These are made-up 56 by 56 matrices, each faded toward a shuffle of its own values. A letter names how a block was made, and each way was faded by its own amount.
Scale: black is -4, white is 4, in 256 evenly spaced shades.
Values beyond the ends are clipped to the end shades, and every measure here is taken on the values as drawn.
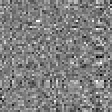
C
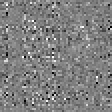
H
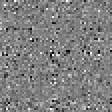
H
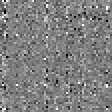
H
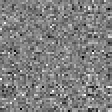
C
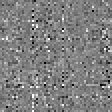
H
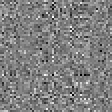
C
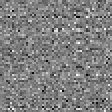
C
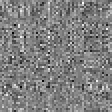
C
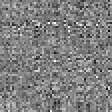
C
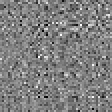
C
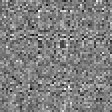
C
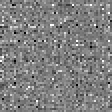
H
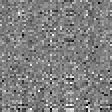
C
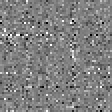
H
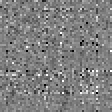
H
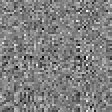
C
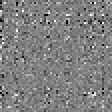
H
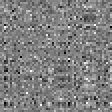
C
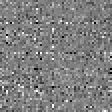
H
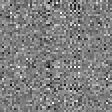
C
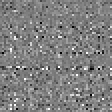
H
